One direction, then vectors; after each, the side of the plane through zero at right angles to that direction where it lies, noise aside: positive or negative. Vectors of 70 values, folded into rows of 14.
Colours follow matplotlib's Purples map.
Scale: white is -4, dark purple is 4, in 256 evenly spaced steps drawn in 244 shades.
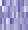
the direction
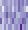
positive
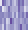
positive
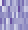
positive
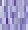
negative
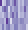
negative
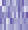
positive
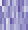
positive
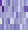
negative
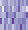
positive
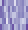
positive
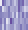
positive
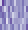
positive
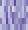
negative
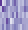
negative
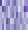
negative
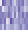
positive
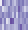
positive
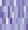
positive
